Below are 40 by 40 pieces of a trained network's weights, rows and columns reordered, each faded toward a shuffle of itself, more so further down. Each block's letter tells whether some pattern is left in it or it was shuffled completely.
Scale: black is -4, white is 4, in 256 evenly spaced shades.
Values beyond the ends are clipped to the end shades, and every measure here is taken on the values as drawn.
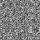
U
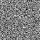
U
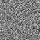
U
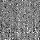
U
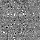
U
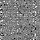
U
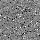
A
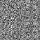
U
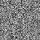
U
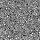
A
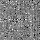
U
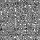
U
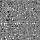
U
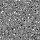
A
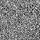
U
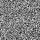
A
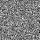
A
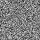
A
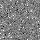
A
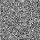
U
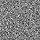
U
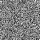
U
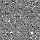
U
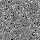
A
